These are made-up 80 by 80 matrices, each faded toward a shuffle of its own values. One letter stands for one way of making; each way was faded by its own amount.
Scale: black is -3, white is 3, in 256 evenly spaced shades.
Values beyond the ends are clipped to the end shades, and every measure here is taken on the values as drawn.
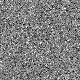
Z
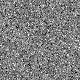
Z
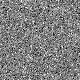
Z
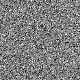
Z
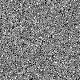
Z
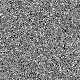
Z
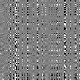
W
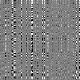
W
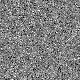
Z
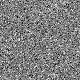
Z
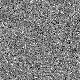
Z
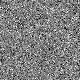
Z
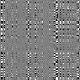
W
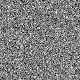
Z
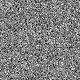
Z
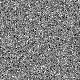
Z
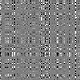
W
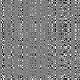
W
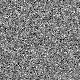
Z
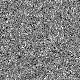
Z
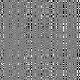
W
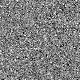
Z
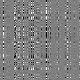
W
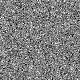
Z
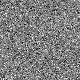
Z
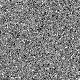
Z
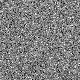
Z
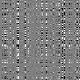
W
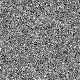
Z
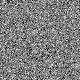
Z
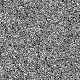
Z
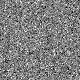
Z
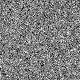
Z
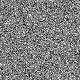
Z
